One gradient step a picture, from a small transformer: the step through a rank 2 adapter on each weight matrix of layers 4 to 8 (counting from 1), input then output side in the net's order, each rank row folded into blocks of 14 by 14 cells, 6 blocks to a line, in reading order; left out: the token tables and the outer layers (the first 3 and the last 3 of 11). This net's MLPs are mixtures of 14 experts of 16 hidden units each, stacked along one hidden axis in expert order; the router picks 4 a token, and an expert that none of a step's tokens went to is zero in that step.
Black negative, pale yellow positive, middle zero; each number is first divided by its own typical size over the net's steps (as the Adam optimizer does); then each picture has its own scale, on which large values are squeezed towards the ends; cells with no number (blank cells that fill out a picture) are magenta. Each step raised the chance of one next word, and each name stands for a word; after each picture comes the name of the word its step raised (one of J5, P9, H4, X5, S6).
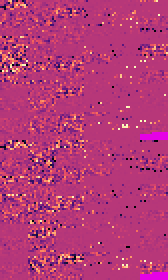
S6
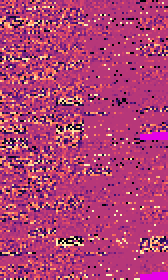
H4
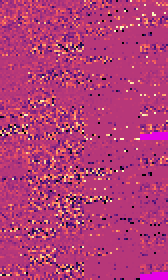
S6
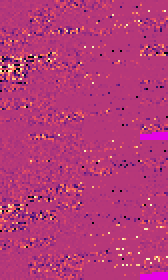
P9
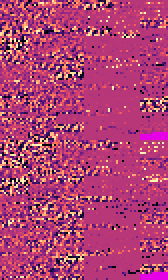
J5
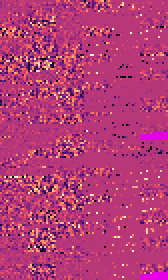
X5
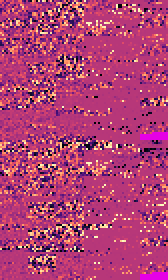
X5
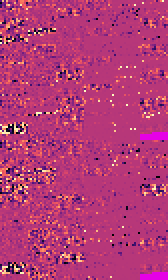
S6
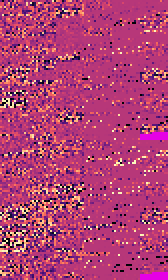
J5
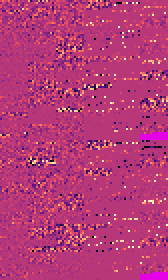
X5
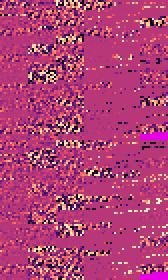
X5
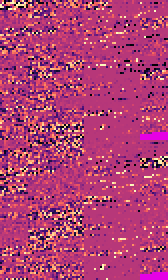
H4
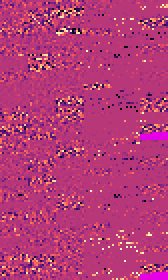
P9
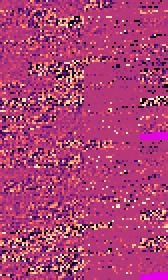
H4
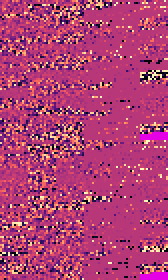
J5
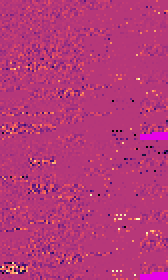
X5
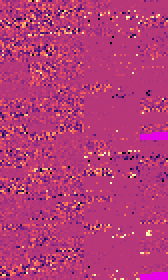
P9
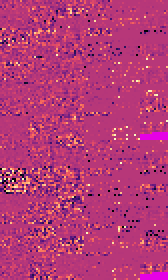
S6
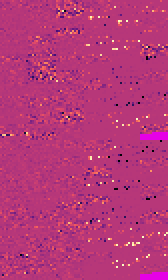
P9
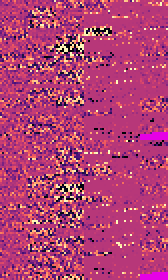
X5
